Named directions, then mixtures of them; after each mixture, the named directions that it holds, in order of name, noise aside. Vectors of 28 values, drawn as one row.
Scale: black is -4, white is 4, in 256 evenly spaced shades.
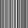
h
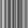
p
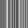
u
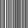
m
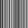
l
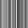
h, m, p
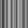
p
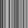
l, u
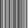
l, p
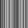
l, m, u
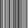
l, p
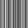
m, p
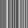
u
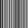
l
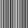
h, l
